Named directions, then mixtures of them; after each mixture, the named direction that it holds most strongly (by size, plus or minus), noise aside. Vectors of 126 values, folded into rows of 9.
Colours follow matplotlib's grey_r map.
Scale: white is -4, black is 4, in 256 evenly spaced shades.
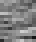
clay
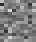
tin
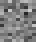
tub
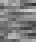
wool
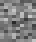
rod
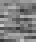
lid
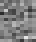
rod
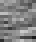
clay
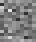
tin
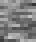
wool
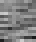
clay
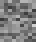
tub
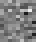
tub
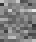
tin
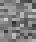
rod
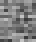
lid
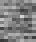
lid
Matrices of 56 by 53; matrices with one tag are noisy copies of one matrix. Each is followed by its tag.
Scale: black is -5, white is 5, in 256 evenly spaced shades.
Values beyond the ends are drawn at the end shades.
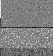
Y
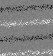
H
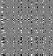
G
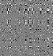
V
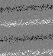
H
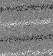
H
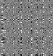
G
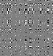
V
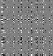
G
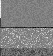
Y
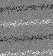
H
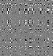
V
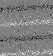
H
